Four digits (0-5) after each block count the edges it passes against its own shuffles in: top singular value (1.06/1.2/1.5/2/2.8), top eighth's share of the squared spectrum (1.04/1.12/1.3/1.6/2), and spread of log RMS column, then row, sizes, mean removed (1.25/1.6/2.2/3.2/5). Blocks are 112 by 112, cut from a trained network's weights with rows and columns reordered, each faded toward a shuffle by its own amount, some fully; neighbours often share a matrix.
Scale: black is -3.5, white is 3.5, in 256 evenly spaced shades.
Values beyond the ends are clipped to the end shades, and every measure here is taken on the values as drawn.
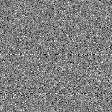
3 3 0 2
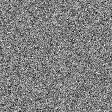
1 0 0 0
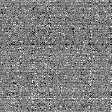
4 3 3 1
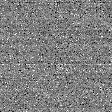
2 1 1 0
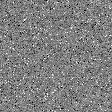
0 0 0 0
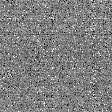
2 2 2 0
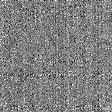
3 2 0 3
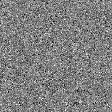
2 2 1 1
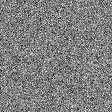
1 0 0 0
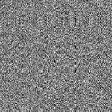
4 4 3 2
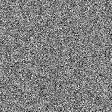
2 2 0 0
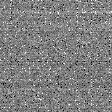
3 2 2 0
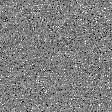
1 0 0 0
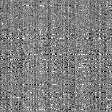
4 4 0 4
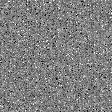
1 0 0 0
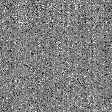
2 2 0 2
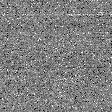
2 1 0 0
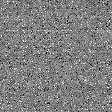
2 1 1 0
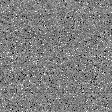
1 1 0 0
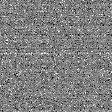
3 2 2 0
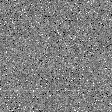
1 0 0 0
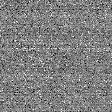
3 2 2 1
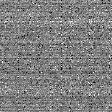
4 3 3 1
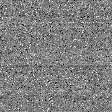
2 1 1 0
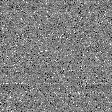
2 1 0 0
